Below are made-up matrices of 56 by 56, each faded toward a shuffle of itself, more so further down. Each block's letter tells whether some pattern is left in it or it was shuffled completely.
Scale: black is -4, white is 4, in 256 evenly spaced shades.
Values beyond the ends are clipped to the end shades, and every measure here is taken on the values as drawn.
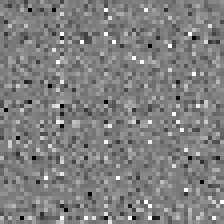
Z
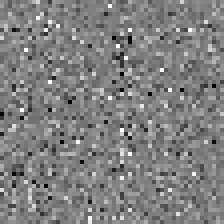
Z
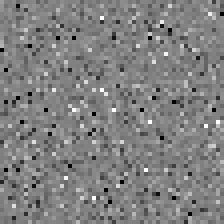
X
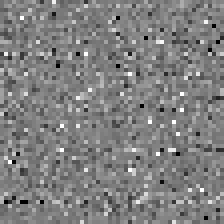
Z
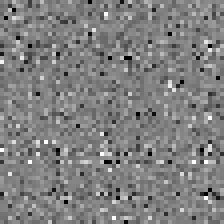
Z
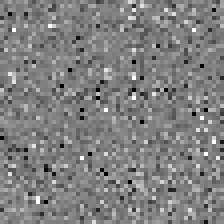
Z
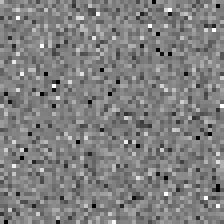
X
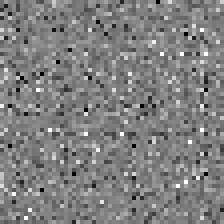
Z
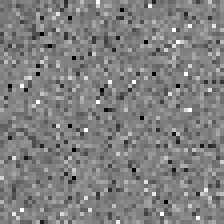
X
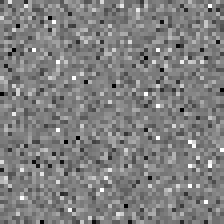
X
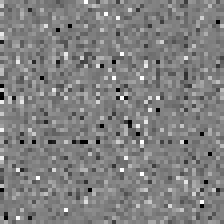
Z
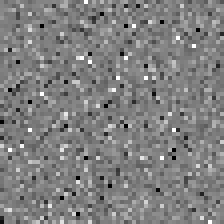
X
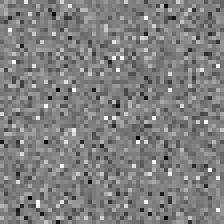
X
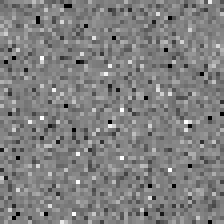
X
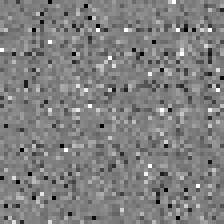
Z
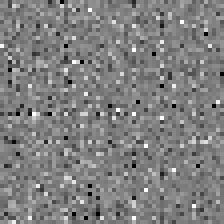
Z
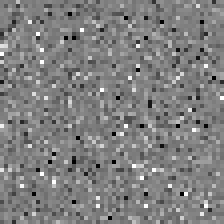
X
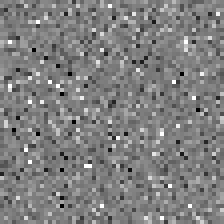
X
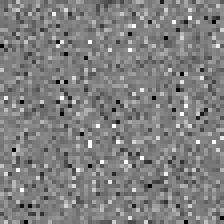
X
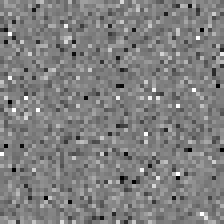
X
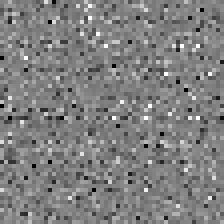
Z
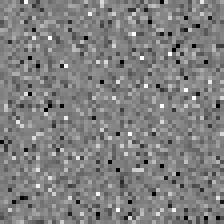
X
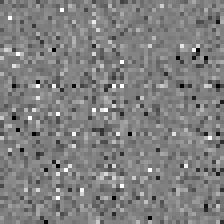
Z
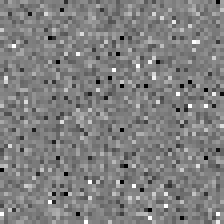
X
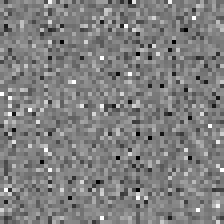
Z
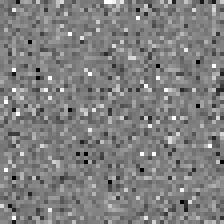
Z
